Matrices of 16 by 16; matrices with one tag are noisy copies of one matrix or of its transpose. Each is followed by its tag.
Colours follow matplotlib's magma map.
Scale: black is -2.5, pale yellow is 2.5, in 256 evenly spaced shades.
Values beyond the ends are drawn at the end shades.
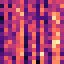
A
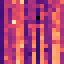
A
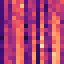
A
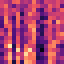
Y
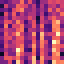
A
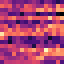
Y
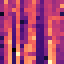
Y
